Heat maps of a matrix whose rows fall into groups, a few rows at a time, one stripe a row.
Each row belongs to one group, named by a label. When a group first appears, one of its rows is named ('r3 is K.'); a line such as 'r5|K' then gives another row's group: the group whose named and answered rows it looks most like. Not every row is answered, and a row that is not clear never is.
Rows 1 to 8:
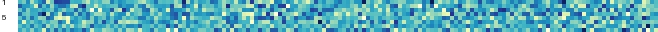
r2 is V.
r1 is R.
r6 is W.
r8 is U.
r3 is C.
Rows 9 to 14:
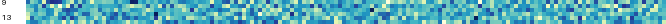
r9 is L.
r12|W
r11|R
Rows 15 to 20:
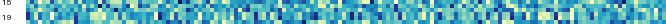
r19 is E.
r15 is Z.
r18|E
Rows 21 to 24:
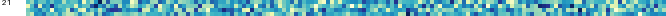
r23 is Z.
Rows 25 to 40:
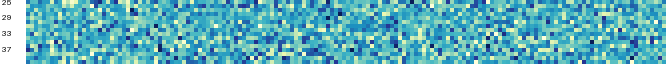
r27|C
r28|L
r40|W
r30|U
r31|W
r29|W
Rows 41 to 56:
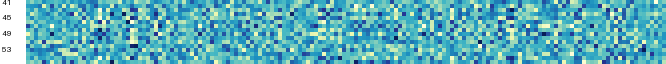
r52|L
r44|W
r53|Z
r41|U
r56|W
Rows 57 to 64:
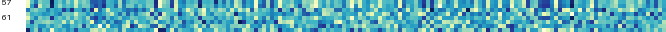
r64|E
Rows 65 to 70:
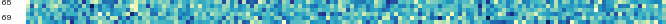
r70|U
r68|C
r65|W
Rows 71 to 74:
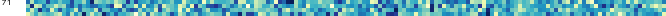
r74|W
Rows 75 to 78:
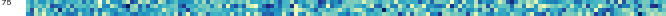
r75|C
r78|V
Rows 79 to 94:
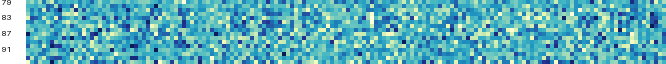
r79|U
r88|V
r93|L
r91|W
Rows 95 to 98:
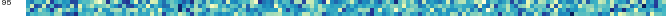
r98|R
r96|L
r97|Z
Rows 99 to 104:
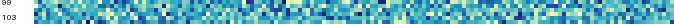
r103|C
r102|E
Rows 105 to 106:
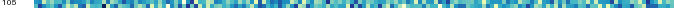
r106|Z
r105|V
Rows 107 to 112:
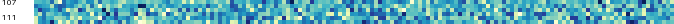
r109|Z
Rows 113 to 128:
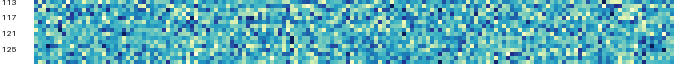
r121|U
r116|V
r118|Z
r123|U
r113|L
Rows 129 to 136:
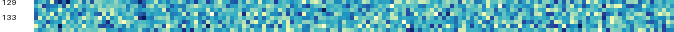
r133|L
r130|L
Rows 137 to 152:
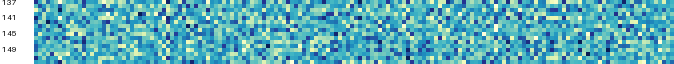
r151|E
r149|R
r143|Z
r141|E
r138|Z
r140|C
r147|R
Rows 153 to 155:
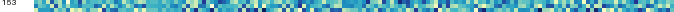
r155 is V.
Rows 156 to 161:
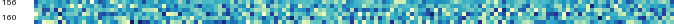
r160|U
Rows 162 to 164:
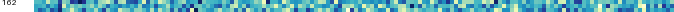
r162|R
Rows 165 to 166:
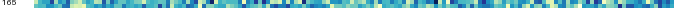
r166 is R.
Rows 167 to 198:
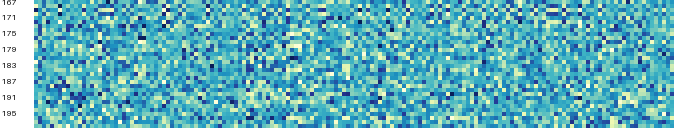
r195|U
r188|L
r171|C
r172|E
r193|W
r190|V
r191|R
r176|L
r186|Z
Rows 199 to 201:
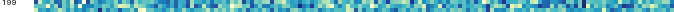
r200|Z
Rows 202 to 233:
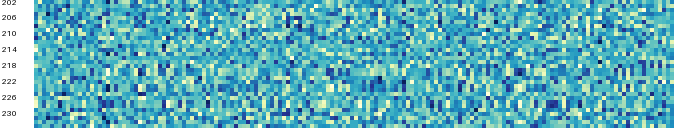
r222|U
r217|U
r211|E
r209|Z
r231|Z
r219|C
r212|U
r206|V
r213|W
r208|V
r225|L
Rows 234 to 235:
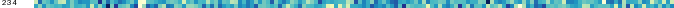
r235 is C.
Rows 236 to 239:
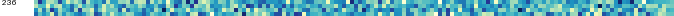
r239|V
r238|W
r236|Z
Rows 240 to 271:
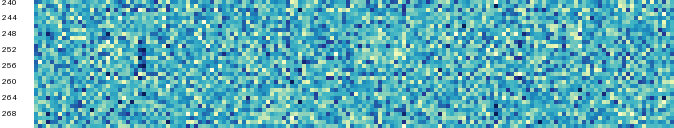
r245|U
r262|R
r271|Z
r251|E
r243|U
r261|Z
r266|R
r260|U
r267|W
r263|L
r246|E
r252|L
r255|L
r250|C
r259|C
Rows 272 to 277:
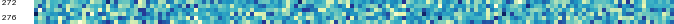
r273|Z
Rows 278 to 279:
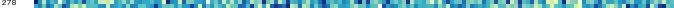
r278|E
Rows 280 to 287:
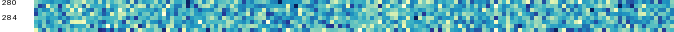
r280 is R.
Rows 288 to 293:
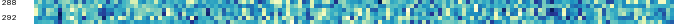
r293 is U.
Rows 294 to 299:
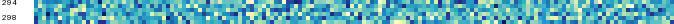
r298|E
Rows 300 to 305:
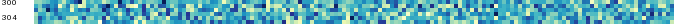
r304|Z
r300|W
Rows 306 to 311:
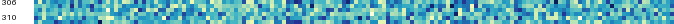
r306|V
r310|E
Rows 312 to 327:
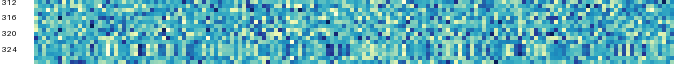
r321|E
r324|C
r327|R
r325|C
